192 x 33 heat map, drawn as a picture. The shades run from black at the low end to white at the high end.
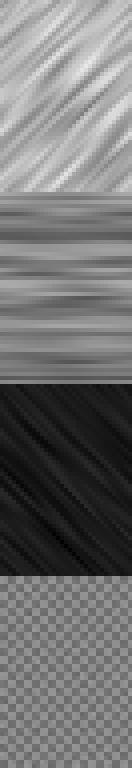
The table splits into 4 rows of 1 panel. Panel 1,1: high, slanting up to the right. Panel 2,1: middling, streaked across. Panel 3,1: very low, slanting down to the right, faint in contrast. Panel 4,1: middling, checkered.
